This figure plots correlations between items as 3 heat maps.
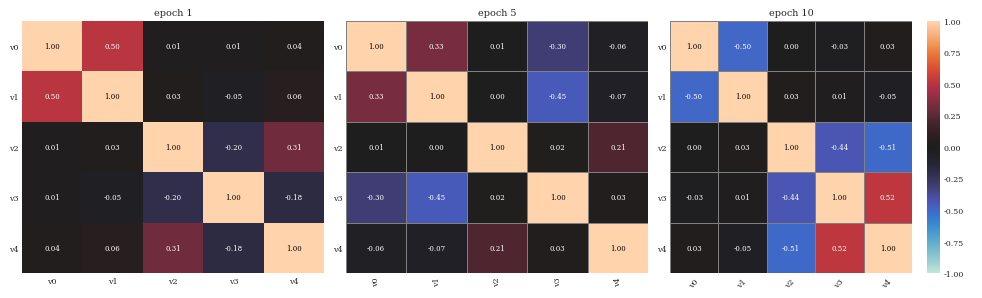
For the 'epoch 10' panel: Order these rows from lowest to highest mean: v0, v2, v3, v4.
v2, v0, v4, v3
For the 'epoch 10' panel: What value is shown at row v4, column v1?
-0.05
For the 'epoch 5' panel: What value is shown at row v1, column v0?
0.33
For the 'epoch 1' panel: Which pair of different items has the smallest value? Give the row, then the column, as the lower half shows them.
v3, v2
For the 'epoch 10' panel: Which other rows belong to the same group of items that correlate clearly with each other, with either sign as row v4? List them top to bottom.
v2, v3
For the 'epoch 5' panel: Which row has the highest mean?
v2
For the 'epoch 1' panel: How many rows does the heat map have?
5
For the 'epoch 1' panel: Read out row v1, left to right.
0.50 1.00 0.03 -0.05 0.06
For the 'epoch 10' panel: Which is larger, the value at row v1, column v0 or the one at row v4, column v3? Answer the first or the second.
the second
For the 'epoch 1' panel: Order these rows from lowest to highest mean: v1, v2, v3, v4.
v3, v2, v4, v1
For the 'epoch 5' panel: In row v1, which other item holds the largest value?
v0
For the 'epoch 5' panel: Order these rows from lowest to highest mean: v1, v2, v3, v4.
v3, v1, v4, v2
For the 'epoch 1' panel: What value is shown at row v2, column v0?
0.01
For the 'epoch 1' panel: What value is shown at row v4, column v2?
0.31
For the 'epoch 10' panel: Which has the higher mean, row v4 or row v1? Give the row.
v4
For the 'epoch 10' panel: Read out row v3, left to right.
-0.03 0.01 -0.44 1.00 0.52
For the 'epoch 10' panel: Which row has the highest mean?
v3
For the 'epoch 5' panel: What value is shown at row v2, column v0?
0.01
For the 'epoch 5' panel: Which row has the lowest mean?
v3
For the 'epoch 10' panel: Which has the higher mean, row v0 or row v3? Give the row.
v3
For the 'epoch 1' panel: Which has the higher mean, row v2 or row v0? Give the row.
v0
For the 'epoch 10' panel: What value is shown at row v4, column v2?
-0.51
